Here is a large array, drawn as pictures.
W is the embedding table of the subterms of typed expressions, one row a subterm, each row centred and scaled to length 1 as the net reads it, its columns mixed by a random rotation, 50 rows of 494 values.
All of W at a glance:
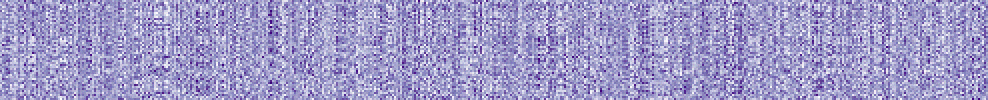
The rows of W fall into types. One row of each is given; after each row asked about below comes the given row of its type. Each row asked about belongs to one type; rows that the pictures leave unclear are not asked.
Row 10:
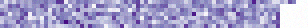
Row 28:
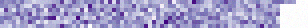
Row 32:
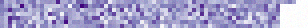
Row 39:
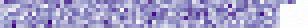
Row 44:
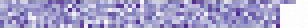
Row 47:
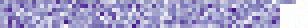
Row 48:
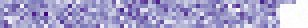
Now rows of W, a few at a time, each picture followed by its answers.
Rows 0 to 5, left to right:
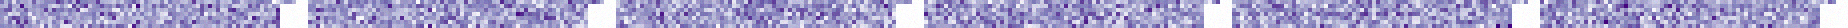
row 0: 47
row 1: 32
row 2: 48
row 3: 10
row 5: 10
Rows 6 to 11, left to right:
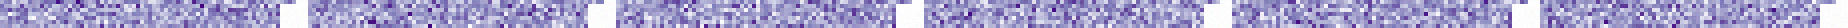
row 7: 32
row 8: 44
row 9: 47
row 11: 47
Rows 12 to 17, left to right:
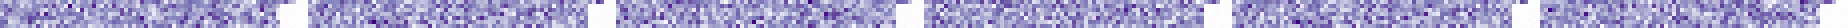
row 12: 48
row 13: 10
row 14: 28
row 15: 47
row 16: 10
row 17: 48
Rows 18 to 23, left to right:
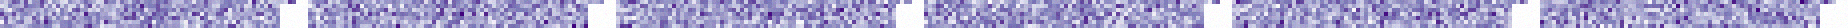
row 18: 10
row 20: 39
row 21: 10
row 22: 39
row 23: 44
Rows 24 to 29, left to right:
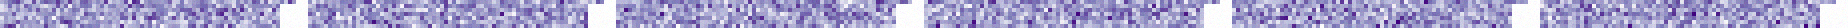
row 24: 39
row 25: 10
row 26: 48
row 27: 39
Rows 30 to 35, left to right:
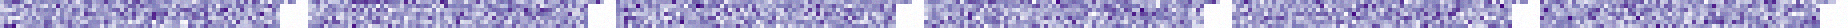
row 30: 39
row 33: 39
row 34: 28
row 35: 47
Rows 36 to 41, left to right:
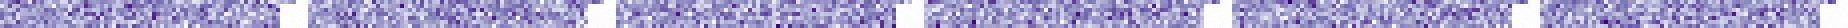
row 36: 47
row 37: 48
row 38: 44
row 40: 32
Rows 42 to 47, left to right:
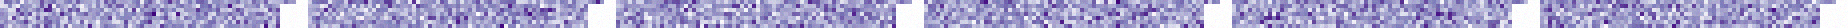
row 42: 44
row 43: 32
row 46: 28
